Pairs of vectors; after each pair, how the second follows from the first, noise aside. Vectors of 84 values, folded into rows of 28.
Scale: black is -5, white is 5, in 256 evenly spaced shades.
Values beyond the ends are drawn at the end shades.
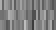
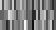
scaled up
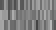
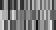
scaled up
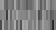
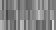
sign-scrambled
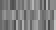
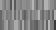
sign-scrambled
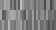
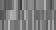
sign-scrambled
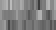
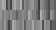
sign-scrambled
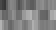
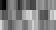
scaled up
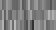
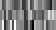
scaled up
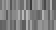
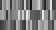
scaled up
